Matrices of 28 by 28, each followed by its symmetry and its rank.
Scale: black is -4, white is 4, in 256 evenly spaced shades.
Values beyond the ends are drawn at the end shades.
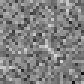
symmetric, full rank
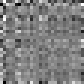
antisymmetric, rank two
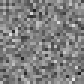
antisymmetric, full rank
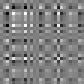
symmetric, rank one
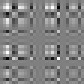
symmetric, rank one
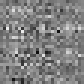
neither, rank five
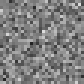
antisymmetric, full rank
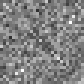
symmetric, full rank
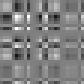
symmetric, rank one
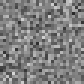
antisymmetric, full rank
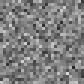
antisymmetric, full rank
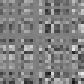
antisymmetric, rank two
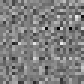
neither, rank five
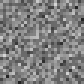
symmetric, full rank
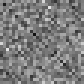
symmetric, full rank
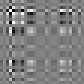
symmetric, rank one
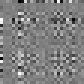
antisymmetric, rank two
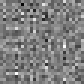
neither, rank five
